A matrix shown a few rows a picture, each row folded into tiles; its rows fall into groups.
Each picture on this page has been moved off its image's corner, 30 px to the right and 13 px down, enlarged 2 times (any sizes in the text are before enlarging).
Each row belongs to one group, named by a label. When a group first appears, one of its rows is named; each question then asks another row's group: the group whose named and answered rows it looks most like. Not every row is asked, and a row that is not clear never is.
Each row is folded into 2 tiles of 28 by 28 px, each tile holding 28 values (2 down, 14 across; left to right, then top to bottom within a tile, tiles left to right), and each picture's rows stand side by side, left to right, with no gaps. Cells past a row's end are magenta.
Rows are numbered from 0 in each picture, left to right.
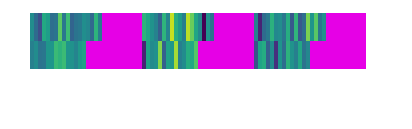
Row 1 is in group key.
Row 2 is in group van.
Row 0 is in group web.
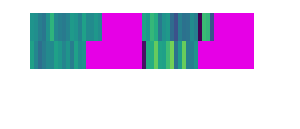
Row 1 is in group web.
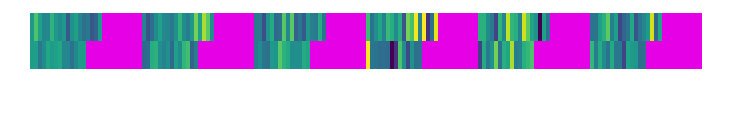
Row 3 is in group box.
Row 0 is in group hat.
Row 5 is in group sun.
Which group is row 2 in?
web
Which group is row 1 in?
van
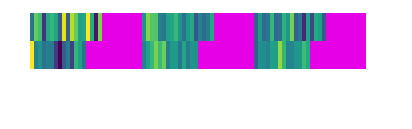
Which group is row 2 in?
web
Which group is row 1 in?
hat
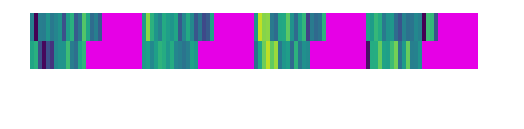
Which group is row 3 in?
web
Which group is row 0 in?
van
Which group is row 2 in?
hat
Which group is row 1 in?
hat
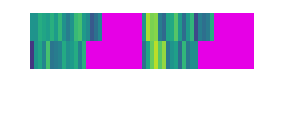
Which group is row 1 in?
hat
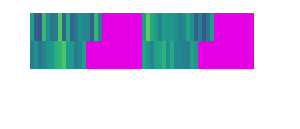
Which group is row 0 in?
web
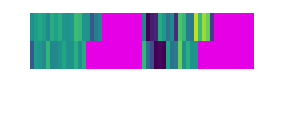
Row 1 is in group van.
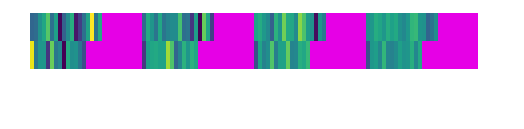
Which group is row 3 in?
key
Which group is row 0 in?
sun
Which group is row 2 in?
key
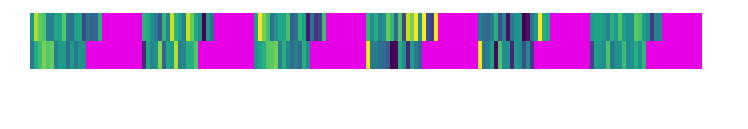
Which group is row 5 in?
key
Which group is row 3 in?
box
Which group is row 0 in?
hat
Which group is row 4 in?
sun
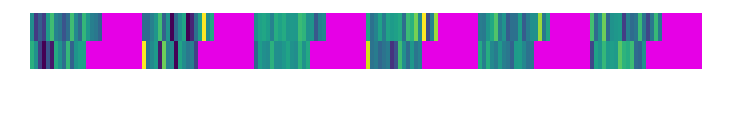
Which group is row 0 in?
van
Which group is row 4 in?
sun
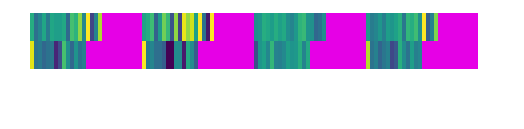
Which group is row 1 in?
box
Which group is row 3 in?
box
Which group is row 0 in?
box
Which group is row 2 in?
key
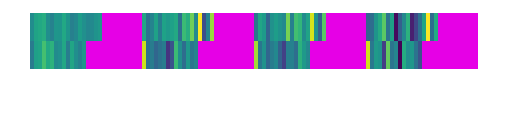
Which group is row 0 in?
hat
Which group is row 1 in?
box
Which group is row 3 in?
sun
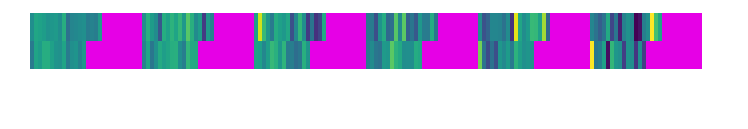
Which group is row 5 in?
sun
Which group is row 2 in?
hat
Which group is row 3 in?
web
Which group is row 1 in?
key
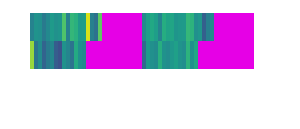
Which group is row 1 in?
key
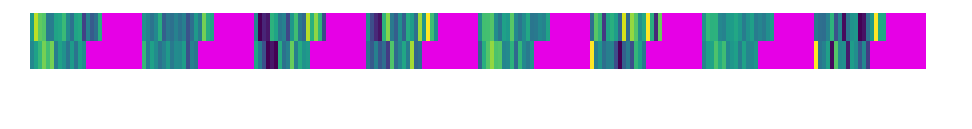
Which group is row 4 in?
hat
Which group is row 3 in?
van
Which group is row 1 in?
sun
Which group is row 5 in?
box
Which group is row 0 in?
hat
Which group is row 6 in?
hat
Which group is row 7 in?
sun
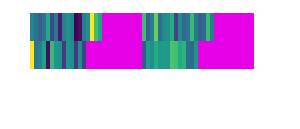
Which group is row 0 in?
sun
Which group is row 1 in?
web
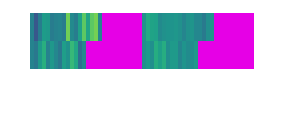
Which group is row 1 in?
hat
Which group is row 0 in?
van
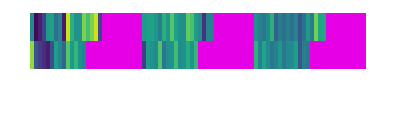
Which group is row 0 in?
van
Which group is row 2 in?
sun
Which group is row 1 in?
key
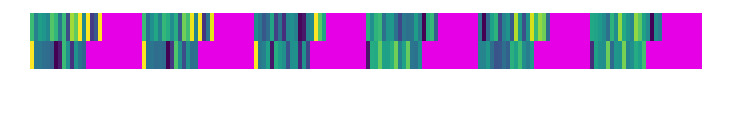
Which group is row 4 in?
van
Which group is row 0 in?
box
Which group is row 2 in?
sun
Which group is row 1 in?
box
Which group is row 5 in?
key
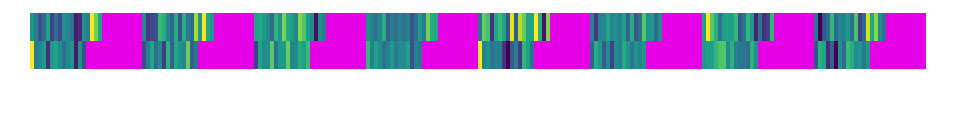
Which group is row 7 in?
van
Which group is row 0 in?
sun
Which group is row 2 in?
key
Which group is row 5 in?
van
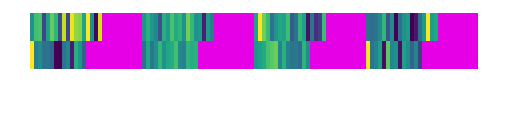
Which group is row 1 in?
key
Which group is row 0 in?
box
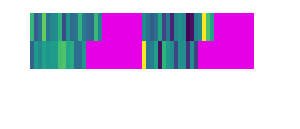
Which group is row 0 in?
web
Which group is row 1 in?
sun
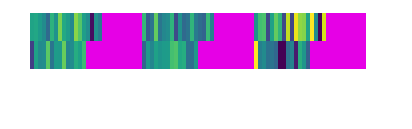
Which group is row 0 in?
key
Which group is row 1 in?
web
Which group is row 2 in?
box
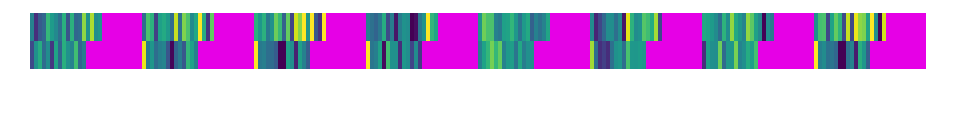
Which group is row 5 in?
van
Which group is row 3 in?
sun
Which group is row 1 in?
box
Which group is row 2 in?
box
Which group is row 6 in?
key
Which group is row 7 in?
box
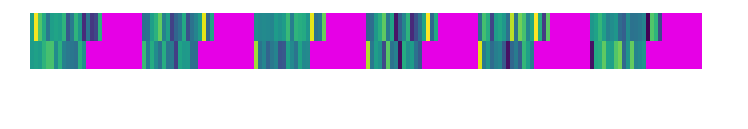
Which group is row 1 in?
sun
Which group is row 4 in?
box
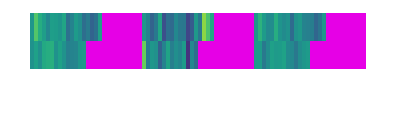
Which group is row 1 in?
sun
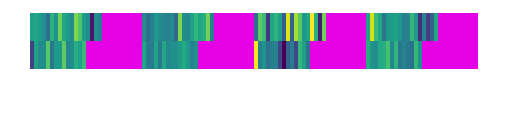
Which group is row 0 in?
key
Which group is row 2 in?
box
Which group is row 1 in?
van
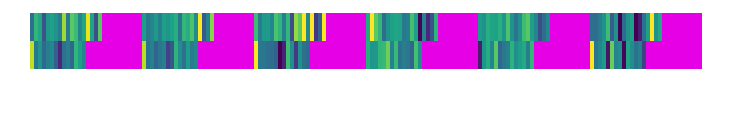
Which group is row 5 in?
sun
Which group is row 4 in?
key
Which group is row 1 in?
box
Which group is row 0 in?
box
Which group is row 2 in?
box
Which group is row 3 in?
hat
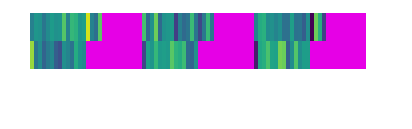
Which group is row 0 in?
box
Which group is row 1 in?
web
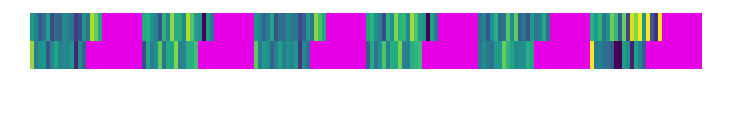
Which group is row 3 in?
key
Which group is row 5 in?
box
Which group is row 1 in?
key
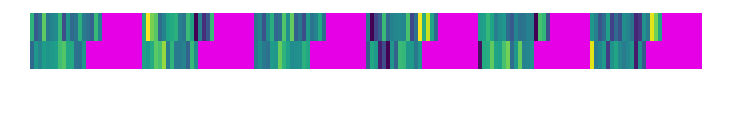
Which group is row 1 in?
hat
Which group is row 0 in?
web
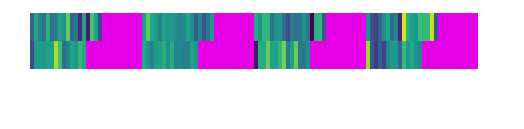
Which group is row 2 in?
web
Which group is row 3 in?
van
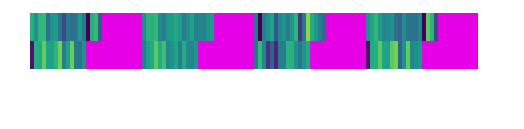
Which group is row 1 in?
hat
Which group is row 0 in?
web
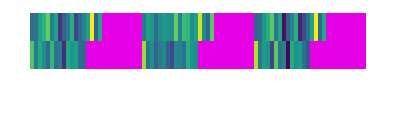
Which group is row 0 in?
sun
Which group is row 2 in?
sun
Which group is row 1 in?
box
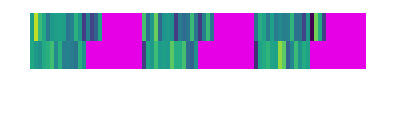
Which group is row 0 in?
hat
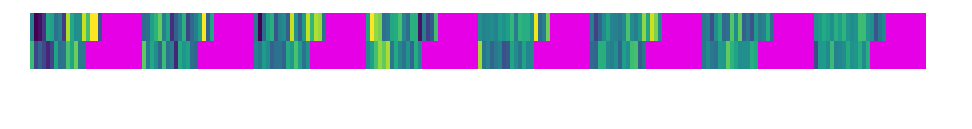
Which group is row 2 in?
van
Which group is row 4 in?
box
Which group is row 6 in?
web
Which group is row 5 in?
van
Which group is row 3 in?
hat
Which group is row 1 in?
sun
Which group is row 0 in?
van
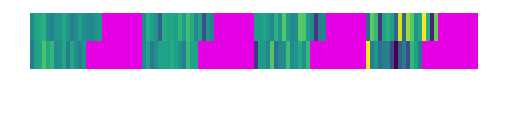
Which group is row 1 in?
key
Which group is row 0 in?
hat
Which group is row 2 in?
key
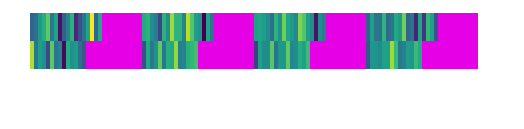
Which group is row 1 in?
key
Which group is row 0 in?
sun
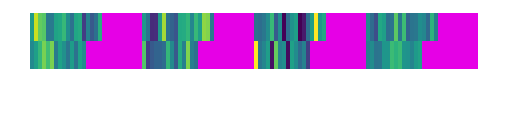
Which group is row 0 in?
hat
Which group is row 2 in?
sun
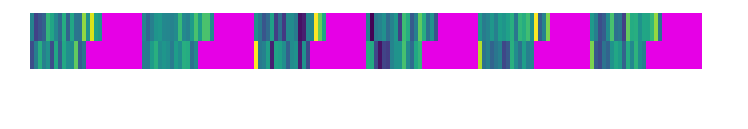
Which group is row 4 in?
box
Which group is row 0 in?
van
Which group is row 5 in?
van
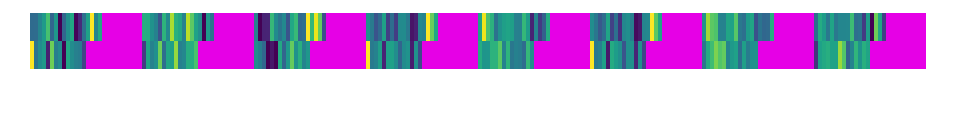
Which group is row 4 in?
hat
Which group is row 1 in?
key
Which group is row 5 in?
sun
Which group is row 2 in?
van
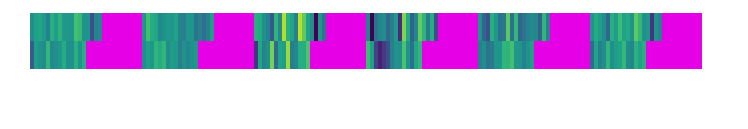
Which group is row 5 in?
key
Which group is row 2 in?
key
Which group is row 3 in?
van
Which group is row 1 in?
hat
